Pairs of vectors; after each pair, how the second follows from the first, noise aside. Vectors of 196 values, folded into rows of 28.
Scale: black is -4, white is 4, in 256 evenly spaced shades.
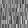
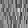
shuffled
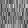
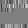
partly zeroed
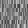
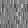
partly zeroed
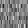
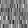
wrapped around
